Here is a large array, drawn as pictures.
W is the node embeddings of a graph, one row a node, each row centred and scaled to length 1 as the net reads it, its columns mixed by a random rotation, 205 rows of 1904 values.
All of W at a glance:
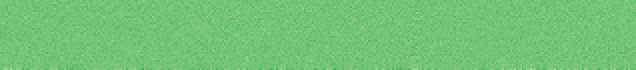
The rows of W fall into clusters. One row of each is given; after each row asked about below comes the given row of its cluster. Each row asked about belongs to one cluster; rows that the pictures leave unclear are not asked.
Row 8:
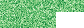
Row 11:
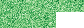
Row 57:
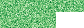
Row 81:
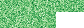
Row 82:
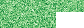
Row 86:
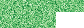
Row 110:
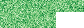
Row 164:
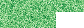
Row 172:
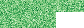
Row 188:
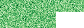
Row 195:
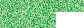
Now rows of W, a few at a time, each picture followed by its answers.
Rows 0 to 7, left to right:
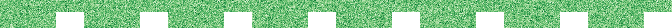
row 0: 86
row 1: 8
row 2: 57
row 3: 8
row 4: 11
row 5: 81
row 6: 164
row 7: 195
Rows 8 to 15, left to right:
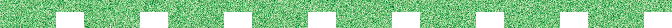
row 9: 110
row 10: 195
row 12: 57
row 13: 86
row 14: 57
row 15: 188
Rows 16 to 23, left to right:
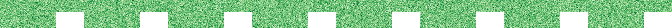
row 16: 164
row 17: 81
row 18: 82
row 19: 110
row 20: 188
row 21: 188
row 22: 188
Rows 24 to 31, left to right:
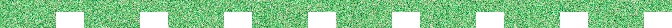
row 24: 172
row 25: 172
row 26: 110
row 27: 11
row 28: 188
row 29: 86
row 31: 164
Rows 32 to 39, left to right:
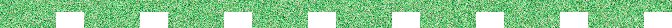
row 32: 172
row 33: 86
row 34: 188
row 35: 164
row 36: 82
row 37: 81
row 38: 110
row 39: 110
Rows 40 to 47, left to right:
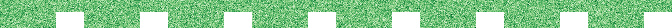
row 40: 172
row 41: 195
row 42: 86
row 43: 8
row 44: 110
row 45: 164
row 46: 82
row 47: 81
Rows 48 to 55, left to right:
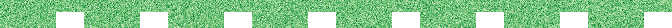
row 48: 188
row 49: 188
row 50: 188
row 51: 195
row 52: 172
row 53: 172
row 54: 195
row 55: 82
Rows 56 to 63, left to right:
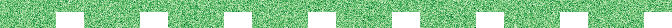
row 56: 195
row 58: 86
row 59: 57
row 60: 164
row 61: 164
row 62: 86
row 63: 172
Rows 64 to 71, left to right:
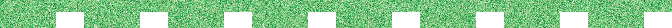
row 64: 82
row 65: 86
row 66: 11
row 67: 86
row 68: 11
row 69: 188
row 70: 195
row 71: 164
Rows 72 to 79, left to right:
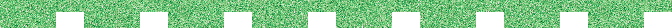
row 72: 57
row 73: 11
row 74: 172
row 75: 86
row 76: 110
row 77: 8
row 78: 57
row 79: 172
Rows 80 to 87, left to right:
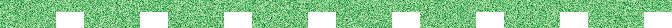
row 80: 188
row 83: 82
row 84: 172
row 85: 188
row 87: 164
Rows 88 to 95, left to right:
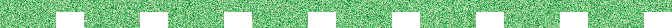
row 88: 188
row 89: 8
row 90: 188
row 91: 57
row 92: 164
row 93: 81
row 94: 195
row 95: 172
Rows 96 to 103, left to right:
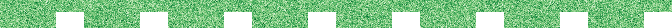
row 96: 164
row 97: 11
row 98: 110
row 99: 82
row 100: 164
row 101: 110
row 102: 164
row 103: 11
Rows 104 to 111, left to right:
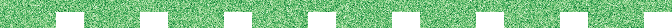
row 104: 86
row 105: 188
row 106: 110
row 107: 81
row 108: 188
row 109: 57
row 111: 172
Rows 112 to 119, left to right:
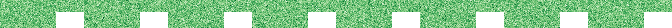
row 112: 195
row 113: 82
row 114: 172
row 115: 82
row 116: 81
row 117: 188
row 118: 164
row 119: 82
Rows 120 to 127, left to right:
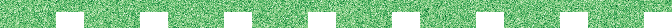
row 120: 81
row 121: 81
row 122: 57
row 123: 195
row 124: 81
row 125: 188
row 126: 172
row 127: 86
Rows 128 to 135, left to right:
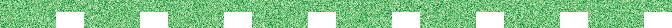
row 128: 110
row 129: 188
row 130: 110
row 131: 86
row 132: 110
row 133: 188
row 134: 86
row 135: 8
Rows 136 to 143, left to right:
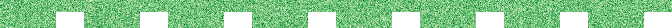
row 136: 188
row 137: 11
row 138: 86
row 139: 82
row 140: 110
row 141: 195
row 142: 81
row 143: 82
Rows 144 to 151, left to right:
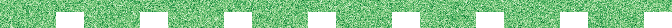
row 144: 86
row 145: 86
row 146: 110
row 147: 195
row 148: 82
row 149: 164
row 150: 57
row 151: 11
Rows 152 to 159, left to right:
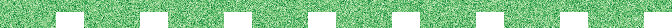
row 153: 82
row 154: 195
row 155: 82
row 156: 81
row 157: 82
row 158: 110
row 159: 110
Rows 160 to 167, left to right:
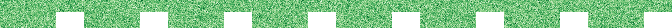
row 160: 110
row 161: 11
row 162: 164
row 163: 195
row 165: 188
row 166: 82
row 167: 8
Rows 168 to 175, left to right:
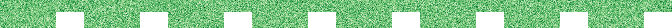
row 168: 110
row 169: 81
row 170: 172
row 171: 57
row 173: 57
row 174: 57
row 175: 110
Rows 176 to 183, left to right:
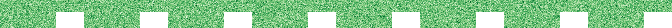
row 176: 86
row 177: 195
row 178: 86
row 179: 172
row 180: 164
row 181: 57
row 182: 8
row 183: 86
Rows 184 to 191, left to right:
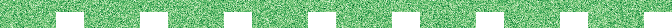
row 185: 57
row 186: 195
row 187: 172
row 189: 86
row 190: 82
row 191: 81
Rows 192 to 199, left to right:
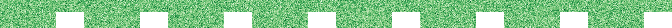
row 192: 86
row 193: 110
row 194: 195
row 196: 110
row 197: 57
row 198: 110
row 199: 172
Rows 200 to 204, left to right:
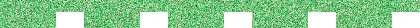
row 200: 57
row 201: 11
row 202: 86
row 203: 8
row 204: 195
